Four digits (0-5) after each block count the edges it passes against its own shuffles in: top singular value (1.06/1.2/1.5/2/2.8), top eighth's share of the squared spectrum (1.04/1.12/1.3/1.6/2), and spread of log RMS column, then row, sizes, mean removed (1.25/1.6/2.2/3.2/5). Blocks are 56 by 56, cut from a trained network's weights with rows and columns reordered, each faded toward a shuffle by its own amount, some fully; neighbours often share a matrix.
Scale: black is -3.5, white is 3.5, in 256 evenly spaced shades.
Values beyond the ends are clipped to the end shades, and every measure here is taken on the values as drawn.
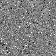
0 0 0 0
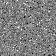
0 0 0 0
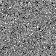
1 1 0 0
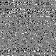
3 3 0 3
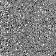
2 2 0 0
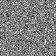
2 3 2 1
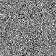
2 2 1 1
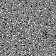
1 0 0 0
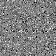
2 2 0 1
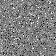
0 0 0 0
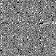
2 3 2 1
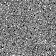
0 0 0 0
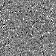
1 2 1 1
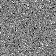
0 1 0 0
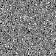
2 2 1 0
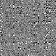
3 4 2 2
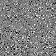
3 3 0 2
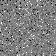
0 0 0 0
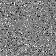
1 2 0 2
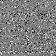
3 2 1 2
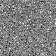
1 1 1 0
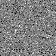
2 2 0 1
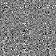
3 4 2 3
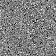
1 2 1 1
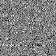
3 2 1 1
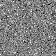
1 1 0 0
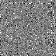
2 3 2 1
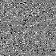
3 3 0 2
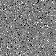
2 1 0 0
